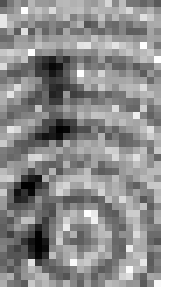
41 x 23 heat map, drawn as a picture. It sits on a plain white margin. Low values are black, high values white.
Four dips sink into the field. No row or column stands out. Rings spread out from the bottom middle. The ninth with the lowest average is the bottom left.
